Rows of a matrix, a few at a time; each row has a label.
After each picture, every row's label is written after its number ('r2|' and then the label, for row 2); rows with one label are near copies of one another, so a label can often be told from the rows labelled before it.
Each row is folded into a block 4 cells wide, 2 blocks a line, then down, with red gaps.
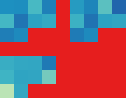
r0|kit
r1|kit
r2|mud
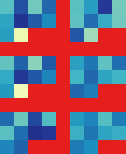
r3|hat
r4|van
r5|hat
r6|kit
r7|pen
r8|kit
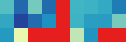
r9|hat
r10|mud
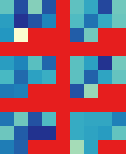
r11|hat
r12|van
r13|kit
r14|van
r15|pen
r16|mud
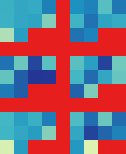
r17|mud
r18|kit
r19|pen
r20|van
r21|mud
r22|hat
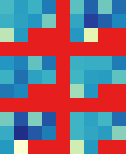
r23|mud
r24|hat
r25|kit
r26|mud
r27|hat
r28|mud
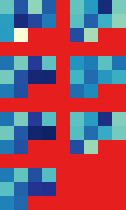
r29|hat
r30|van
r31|pen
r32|kit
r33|pen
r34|van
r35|pen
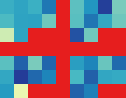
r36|mud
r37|van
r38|hat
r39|kit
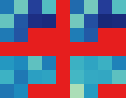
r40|pen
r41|pen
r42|kit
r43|mud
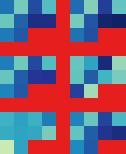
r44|pen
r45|pen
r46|pen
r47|van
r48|mud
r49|pen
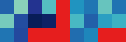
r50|pen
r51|kit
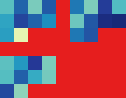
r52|hat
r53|pen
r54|van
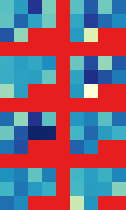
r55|van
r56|hat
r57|mud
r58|hat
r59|pen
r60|kit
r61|kit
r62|mud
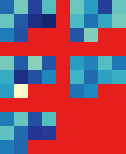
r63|pen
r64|van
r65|hat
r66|kit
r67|pen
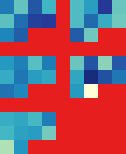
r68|pen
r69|van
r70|kit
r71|hat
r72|mud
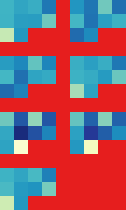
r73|mud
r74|kit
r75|kit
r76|mud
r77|hat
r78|hat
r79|mud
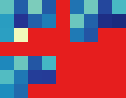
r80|hat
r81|pen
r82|pen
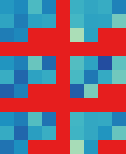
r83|kit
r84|mud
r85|kit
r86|van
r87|kit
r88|mud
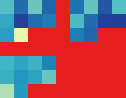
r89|hat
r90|pen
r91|mud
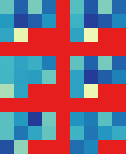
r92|hat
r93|hat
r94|mud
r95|hat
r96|van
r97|kit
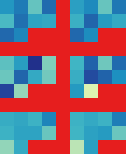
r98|kit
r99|kit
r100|van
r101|hat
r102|mud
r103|mud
